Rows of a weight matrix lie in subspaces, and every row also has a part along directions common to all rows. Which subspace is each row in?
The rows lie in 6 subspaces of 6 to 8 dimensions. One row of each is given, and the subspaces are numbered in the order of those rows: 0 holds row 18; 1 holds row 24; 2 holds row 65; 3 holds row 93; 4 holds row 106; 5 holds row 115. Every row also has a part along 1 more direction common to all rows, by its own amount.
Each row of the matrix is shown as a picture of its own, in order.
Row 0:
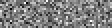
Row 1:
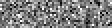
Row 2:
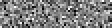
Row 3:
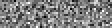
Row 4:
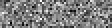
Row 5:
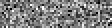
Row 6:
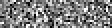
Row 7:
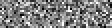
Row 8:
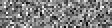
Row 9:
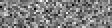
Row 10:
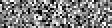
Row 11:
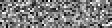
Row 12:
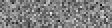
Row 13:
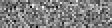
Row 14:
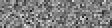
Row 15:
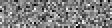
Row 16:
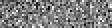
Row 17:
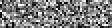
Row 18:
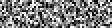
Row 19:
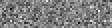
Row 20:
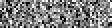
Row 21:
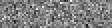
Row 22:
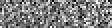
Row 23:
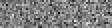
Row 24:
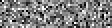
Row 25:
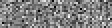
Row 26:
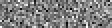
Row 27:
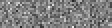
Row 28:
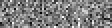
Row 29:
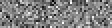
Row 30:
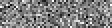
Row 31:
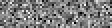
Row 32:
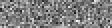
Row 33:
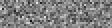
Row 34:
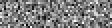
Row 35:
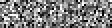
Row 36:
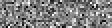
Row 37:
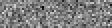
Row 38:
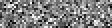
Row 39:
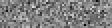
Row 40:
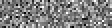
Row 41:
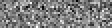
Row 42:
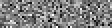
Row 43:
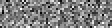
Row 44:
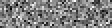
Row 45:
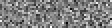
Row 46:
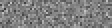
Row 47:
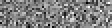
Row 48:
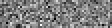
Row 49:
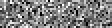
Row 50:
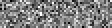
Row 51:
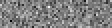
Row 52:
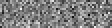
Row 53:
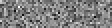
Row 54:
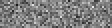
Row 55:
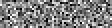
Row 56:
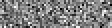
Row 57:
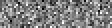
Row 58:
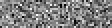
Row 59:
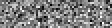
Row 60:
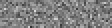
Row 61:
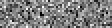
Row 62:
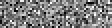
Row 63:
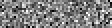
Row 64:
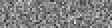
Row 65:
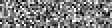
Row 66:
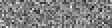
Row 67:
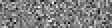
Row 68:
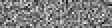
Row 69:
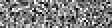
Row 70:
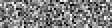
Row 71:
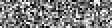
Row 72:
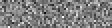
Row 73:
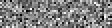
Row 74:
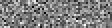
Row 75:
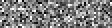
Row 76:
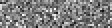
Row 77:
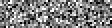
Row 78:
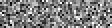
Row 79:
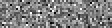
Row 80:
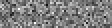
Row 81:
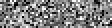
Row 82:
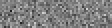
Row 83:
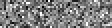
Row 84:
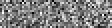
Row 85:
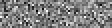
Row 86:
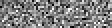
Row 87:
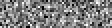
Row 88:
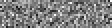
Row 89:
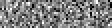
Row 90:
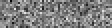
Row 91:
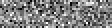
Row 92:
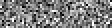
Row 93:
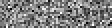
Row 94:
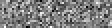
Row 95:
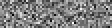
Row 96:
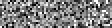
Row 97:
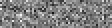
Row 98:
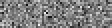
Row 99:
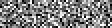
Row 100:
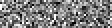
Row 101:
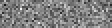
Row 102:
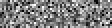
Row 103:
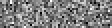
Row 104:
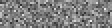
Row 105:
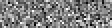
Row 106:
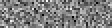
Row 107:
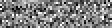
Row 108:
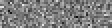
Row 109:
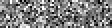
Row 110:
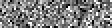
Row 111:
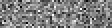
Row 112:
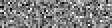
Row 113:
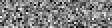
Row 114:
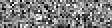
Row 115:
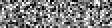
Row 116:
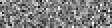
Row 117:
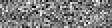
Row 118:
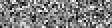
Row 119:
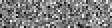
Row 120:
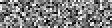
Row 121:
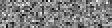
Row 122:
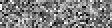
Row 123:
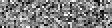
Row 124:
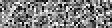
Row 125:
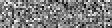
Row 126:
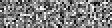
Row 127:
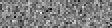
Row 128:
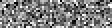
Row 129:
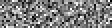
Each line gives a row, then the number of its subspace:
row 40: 0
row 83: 1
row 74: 4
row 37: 3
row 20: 0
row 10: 5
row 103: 1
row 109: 0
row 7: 4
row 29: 0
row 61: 1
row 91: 4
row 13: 3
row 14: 2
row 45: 4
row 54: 5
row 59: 3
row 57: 0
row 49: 1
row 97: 1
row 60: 1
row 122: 2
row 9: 2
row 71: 5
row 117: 4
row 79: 5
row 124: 2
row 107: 1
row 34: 2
